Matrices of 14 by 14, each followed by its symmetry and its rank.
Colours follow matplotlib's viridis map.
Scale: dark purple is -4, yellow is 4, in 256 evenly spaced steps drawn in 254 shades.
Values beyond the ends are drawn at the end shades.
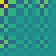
symmetric, rank one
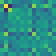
symmetric, rank three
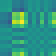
symmetric, rank one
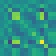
symmetric, rank three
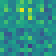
neither, rank three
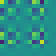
symmetric, rank one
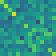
symmetric, full rank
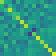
symmetric, full rank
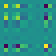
symmetric, rank one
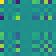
symmetric, rank one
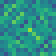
symmetric, full rank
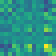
symmetric, rank two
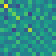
symmetric, rank three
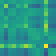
symmetric, rank two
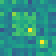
symmetric, rank three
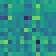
neither, rank three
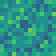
symmetric, full rank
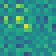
symmetric, rank two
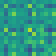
symmetric, rank two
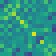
symmetric, full rank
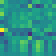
neither, rank three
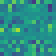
neither, rank three
